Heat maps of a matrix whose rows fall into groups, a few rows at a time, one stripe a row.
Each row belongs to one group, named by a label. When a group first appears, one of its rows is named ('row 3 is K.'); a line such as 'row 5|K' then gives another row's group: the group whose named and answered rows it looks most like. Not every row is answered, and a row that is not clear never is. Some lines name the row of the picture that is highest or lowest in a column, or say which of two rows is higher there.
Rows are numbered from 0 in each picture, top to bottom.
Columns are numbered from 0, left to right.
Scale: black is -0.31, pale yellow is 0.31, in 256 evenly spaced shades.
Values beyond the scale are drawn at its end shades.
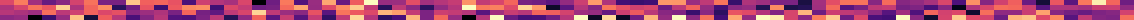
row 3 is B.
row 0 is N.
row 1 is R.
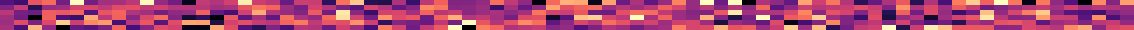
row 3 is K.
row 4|R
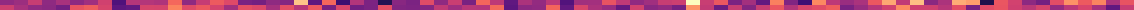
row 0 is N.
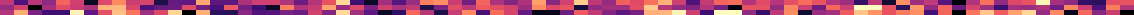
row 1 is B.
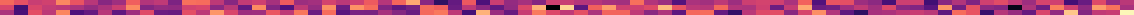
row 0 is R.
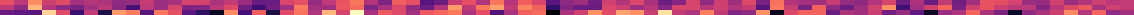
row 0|R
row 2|K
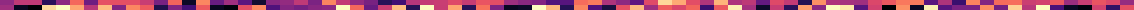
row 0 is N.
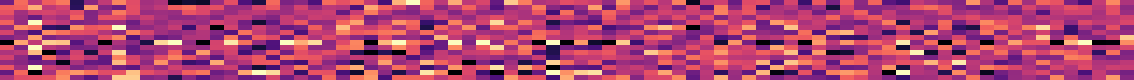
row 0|K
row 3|B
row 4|R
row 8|K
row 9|R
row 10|N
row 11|K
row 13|R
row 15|K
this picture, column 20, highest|8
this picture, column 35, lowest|14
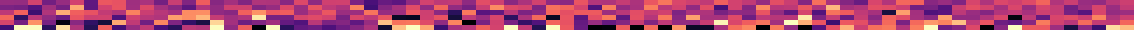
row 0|N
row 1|B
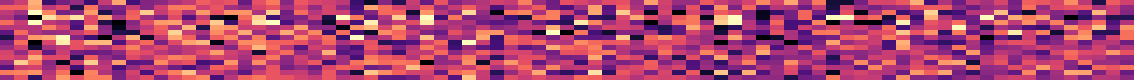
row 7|K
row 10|N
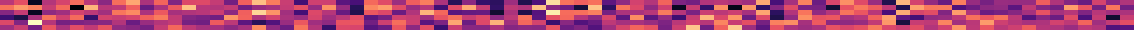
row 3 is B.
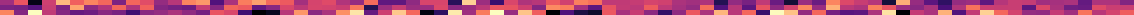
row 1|B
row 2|R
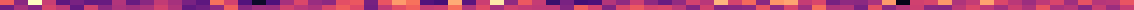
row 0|R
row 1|K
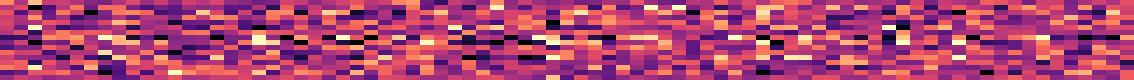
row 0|R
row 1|B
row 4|K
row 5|R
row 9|K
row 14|K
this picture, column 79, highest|2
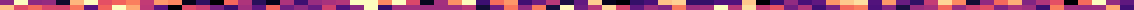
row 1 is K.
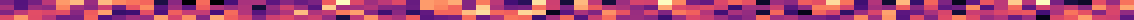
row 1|N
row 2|R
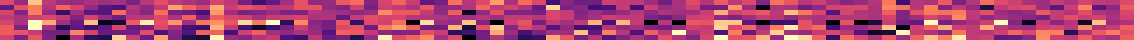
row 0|R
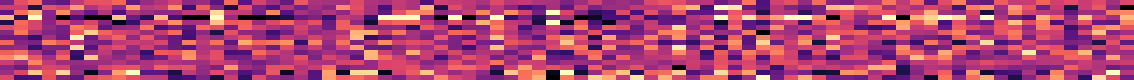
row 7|B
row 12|R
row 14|K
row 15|K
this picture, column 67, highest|3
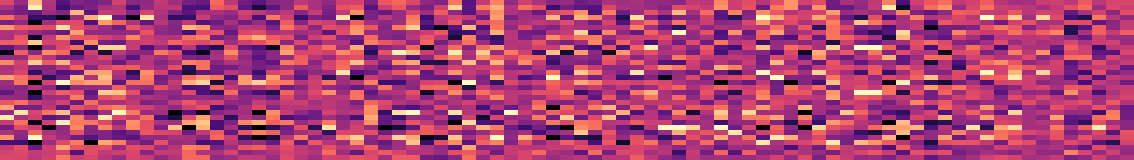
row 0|R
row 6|B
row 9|B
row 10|K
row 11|R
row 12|R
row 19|B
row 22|K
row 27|R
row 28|B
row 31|R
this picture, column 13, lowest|25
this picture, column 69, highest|25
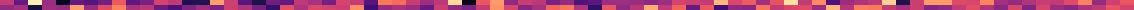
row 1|B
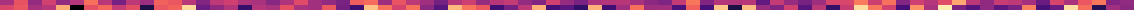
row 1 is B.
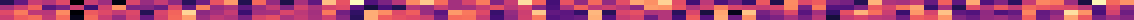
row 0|K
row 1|N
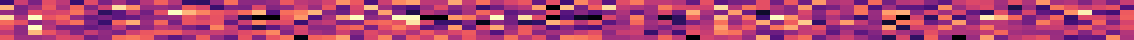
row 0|K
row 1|K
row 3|R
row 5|R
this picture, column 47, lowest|3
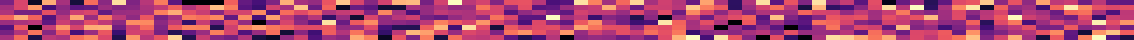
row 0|K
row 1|N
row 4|N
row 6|K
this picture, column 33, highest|5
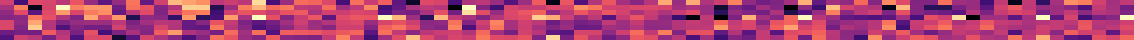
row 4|R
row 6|K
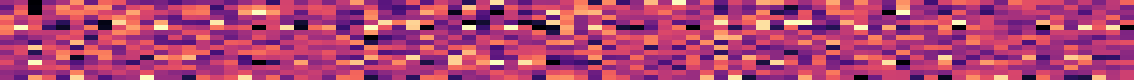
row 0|B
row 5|N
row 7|N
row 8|B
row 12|R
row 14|B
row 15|B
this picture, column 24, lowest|5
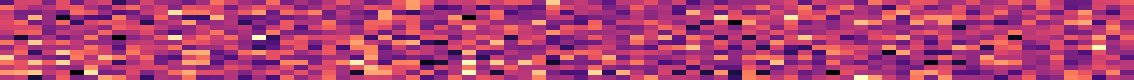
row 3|R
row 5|N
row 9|N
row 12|R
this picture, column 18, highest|7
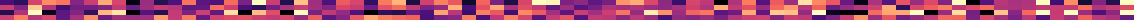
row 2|N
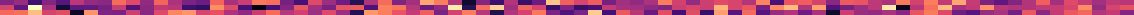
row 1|R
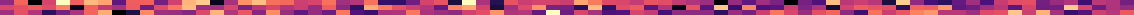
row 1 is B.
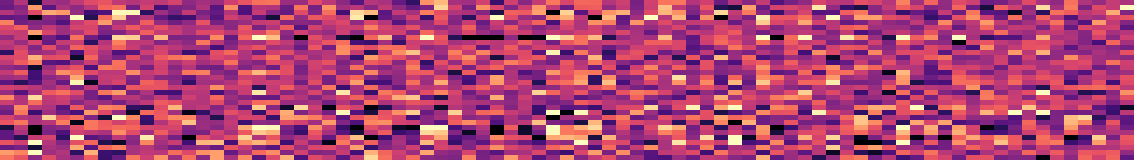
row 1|N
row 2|K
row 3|B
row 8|N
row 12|N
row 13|B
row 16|B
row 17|N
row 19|R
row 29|B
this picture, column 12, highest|21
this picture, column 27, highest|7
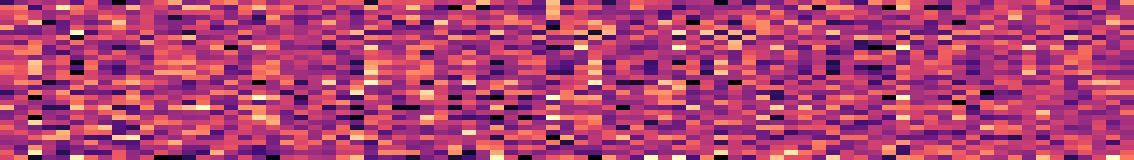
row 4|N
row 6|B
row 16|N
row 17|B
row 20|N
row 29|R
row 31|B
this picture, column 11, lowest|31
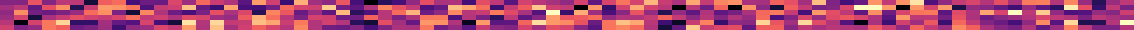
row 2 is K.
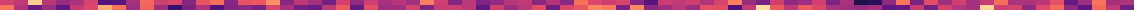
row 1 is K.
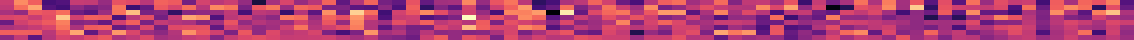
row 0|N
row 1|N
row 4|K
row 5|R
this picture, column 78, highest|2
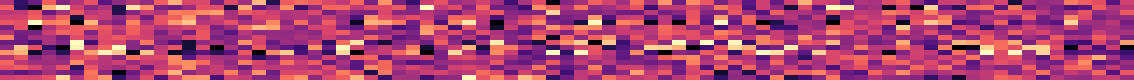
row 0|K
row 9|N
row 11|N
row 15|R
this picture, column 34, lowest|9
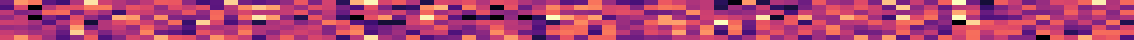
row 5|B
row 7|N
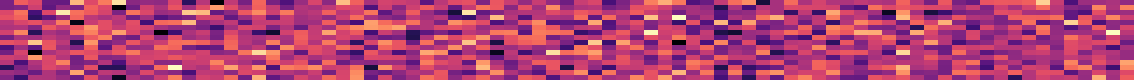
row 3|B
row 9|K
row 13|K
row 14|B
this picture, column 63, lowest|2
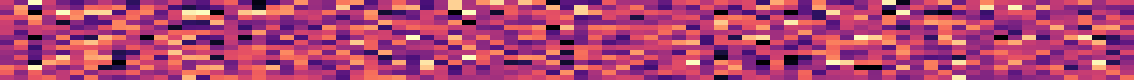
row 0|R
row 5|K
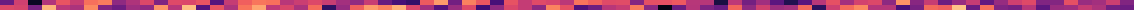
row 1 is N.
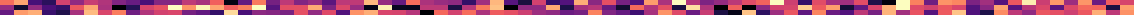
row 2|N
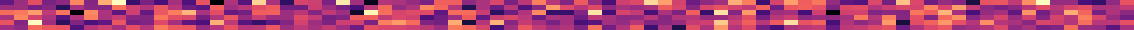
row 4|R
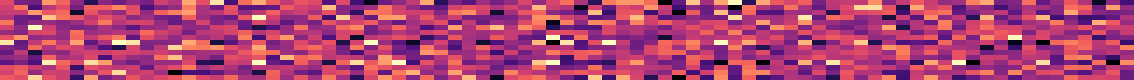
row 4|K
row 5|R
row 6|B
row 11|K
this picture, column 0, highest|8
